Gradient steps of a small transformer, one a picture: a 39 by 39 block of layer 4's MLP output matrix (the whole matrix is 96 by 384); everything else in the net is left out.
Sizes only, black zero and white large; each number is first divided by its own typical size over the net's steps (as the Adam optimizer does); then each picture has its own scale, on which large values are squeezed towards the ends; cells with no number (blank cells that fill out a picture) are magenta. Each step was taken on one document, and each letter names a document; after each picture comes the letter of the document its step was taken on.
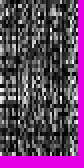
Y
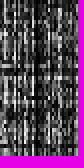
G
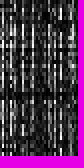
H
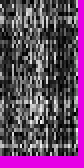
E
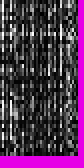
H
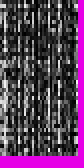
G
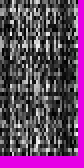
E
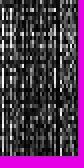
H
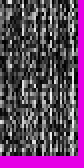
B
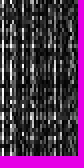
H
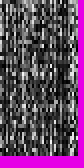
B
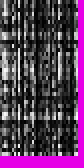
G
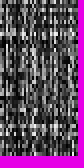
B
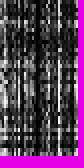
G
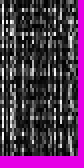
H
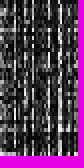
G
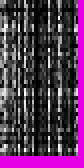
G
